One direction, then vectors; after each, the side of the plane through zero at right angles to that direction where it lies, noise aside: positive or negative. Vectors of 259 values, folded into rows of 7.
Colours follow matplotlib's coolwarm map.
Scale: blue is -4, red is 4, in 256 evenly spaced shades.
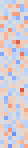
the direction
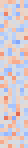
negative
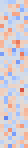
positive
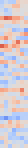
positive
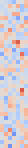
positive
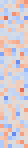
positive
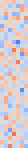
negative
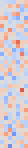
positive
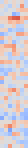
negative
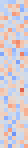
positive
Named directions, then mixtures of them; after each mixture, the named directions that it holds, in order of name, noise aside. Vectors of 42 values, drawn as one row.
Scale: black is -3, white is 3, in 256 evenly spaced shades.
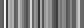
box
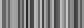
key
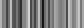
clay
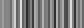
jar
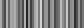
key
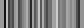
box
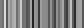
box, jar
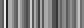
box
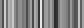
box, key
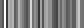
box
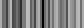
clay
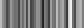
clay, jar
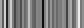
box, clay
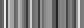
box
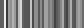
box, jar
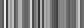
box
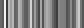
box
